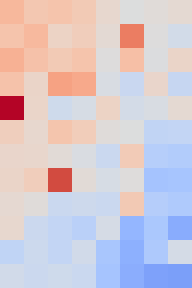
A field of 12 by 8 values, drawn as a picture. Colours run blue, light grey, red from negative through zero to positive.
No regular stripes run through it. Values rise toward the top left. No row or column stands out. The bottom left is the calmest part. The bottom right is the ninth with the lowest average. The halves do not mirror each other.
